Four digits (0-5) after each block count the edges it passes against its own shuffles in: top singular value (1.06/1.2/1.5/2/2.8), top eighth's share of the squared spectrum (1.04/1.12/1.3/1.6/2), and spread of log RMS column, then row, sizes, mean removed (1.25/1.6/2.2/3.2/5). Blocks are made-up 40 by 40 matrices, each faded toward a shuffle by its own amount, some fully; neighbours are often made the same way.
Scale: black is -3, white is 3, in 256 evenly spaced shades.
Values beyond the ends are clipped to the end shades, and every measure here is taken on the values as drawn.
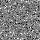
0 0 0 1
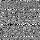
2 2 0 3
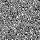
0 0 0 0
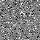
0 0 1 0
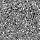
1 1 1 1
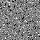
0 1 0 0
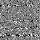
2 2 0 2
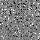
2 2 1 1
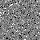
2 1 0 0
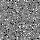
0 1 0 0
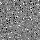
1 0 0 0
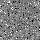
0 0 0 0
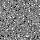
0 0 0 0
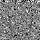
1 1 0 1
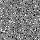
0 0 0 0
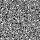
0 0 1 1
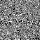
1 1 0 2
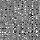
3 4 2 2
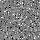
1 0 0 0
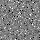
0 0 0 0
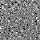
3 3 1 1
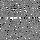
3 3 1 1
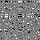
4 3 0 2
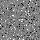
2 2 1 0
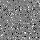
2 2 0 1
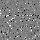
2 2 0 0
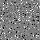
2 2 0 1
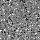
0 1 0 0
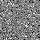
2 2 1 0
